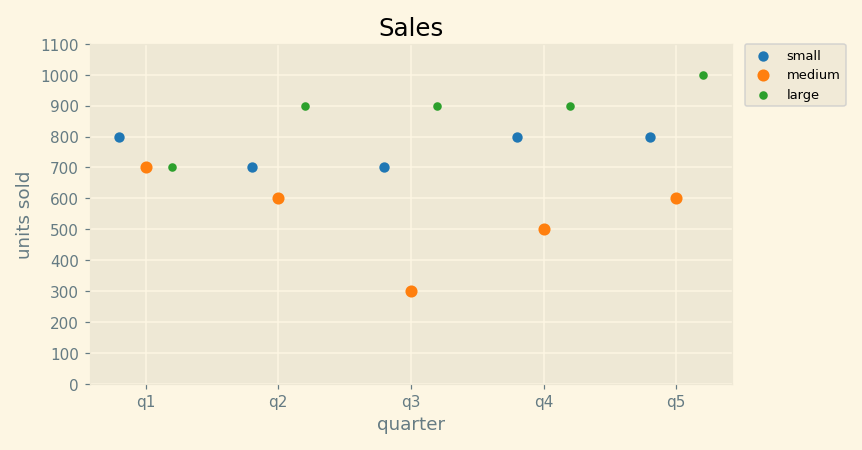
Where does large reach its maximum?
q5
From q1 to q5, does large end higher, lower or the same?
higher
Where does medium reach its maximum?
q1
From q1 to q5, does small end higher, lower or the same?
the same
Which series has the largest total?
large
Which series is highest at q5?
large
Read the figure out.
Title: Sales
x-axis: quarter, ticks q1 q2 q3 q4 q5
y-axis: units sold, ticks 0 100 200 300 400 500 600 700 800 900 1000 1100
Legend: small, medium, large
Values:
small: 800 700 700 800 800
medium: 700 600 300 500 600
large: 700 900 900 900 1000
